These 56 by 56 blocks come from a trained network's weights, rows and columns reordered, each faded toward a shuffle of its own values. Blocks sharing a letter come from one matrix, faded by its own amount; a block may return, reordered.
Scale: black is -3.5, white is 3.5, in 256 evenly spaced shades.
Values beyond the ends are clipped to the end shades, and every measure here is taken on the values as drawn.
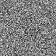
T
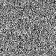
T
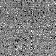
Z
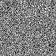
T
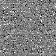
Z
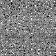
Z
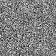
T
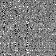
Z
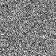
T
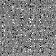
Z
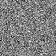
T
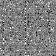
Z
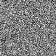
T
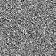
T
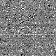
Z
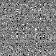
Z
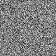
T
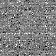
Z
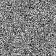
T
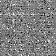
Z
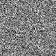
T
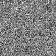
T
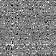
Z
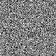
T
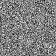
T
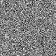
T
